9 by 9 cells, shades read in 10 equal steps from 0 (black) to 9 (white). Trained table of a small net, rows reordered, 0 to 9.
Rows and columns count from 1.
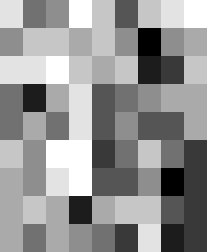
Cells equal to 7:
13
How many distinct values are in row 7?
7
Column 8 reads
8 5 2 6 3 4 0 3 1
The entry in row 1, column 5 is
7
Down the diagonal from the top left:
8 7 9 8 3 4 5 3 2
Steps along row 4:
down up up down up up up same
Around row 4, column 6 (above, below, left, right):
7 5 3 5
